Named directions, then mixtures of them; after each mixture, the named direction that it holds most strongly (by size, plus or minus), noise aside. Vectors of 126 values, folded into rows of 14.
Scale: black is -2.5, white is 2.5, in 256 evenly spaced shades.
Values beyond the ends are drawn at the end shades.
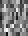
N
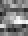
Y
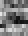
Y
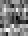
Y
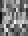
N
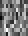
N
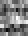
Y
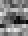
Y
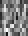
N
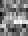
Y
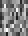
N
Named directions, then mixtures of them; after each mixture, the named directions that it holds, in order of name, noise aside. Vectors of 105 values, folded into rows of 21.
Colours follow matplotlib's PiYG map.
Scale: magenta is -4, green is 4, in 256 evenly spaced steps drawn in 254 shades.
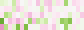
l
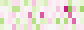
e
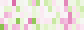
e, l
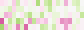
l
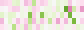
e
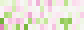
l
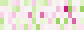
e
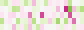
e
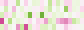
e, l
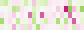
e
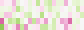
l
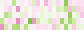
e, l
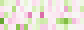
e, l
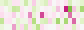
e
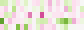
e, l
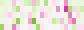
e, l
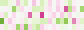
e, l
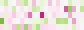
e, l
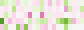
e, l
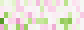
l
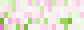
l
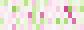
e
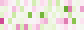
e, l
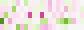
e, l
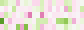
e, l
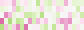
l
